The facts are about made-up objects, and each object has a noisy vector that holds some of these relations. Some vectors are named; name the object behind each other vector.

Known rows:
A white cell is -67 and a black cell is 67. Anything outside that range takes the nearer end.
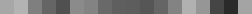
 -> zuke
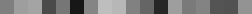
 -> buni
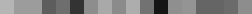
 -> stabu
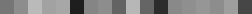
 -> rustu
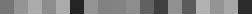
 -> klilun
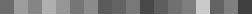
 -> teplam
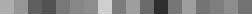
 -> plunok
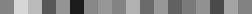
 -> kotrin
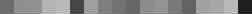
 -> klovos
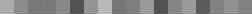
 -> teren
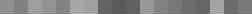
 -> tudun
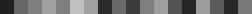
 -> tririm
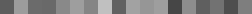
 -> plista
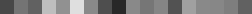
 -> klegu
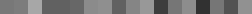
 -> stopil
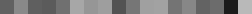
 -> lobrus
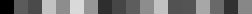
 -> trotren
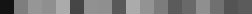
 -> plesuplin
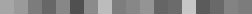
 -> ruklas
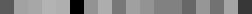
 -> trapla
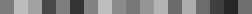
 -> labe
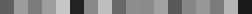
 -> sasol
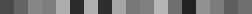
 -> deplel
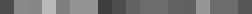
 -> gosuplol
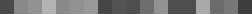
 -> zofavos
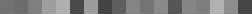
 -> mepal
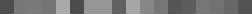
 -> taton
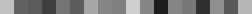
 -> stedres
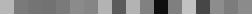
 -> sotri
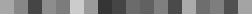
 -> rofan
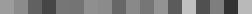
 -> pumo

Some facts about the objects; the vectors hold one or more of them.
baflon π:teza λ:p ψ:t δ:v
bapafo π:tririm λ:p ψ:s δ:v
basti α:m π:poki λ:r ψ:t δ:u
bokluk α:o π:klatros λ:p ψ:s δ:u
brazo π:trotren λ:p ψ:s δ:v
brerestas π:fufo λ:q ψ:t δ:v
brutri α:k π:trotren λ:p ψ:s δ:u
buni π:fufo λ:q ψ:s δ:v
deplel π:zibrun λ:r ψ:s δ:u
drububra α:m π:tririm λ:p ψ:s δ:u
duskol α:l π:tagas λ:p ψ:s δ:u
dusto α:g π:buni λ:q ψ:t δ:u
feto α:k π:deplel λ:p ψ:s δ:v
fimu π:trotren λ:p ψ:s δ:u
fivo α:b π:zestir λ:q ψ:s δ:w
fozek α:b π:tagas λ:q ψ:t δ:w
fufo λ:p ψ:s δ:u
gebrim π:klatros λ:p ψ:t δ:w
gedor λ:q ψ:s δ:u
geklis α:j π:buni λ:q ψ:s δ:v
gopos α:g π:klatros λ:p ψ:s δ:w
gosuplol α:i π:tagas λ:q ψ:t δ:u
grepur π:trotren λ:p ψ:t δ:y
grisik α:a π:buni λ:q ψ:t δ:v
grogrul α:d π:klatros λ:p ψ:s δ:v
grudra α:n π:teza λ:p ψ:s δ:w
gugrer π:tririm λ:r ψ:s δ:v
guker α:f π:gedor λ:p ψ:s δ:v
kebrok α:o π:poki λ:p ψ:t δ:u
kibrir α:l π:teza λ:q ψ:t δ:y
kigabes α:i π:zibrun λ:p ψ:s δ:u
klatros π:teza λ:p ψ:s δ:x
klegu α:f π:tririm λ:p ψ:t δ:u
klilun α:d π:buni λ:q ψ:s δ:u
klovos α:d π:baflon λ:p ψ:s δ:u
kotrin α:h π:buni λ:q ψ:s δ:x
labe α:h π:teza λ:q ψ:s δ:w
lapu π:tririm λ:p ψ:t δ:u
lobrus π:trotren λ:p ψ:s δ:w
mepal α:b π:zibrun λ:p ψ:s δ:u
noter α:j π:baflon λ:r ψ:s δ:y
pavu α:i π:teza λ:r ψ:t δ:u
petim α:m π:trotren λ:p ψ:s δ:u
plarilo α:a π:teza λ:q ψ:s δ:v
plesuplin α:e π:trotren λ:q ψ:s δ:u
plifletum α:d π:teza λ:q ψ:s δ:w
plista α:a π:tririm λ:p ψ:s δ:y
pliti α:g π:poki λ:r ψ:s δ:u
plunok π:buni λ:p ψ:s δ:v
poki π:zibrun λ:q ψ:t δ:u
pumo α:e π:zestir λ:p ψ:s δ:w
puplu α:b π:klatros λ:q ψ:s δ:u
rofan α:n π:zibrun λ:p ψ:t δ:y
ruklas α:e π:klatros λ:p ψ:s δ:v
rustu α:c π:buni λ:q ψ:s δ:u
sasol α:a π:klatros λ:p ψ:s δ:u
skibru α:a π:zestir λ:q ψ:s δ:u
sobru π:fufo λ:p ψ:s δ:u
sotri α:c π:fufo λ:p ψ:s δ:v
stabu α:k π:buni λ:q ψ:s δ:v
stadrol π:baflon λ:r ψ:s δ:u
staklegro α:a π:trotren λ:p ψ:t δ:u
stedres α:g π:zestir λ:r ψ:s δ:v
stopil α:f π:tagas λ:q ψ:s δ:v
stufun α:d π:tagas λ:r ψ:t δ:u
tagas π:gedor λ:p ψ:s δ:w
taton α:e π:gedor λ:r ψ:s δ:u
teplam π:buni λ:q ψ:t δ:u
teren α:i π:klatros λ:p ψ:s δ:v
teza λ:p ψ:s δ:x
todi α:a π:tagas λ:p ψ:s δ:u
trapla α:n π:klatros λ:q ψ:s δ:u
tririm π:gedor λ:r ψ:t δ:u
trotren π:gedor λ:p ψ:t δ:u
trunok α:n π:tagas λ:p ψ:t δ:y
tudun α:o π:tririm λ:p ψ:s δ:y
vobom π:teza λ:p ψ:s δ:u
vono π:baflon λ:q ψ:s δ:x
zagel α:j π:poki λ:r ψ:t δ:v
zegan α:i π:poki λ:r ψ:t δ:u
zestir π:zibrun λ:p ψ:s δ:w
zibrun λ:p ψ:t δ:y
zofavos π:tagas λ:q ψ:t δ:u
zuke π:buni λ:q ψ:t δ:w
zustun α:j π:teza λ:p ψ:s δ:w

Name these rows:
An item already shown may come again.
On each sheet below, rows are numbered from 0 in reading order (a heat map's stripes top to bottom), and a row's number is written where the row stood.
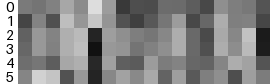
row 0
stufun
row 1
lapu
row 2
vobom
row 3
vobom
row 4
kigabes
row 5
kotrin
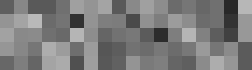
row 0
lobrus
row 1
plifletum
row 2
brerestas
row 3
pavu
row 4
kigabes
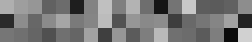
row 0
geklis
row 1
todi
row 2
zestir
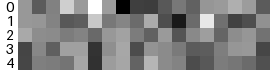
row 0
kebrok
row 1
grisik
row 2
grogrul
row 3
duskol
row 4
taton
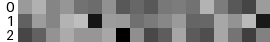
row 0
kibrir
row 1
vobom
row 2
poki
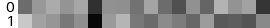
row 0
klilun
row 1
noter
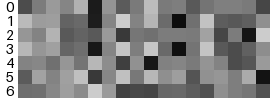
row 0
skibru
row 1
geklis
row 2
fivo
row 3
geklis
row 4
baflon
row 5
sasol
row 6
stufun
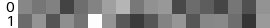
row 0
gugrer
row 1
grepur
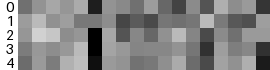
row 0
klilun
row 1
kibrir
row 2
vono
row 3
stadrol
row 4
vobom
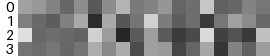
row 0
ruklas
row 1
pliti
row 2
zagel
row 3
guker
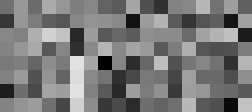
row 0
dusto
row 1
tagas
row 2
bokluk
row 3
plarilo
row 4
zibrun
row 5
trunok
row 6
staklegro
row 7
fozek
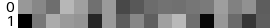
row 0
pavu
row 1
gedor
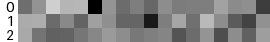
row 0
puplu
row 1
gebrim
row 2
feto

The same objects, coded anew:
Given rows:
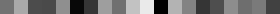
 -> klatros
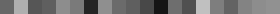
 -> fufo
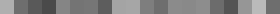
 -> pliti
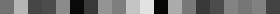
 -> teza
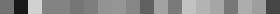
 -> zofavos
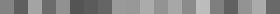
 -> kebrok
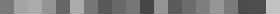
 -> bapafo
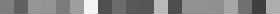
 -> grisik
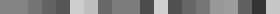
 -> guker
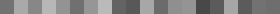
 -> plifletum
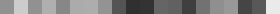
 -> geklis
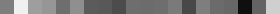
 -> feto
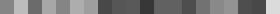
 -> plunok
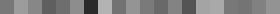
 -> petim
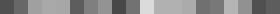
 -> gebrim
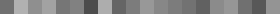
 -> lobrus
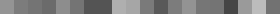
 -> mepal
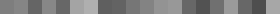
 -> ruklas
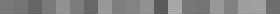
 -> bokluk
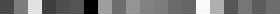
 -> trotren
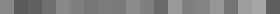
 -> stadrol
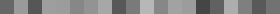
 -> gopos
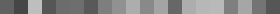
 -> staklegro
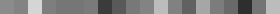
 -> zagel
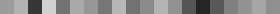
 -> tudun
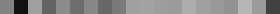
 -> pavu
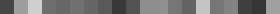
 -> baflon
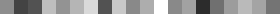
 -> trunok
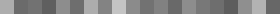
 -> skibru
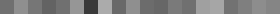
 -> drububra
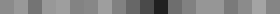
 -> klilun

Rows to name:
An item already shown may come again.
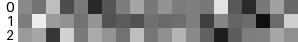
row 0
poki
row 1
feto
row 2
tudun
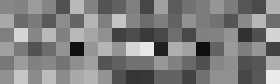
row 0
gugrer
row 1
skibru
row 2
stabu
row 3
vono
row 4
teren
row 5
geklis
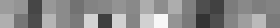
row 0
pumo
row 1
rofan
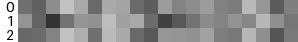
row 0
zuke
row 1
rustu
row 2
zuke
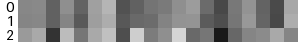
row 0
ruklas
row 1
ruklas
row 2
plista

